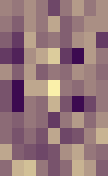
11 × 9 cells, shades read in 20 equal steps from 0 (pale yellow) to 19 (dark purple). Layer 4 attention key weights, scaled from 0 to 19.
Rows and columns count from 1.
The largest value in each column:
15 19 13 14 15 15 19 14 15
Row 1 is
9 10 8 10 14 10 7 10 8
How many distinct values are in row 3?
7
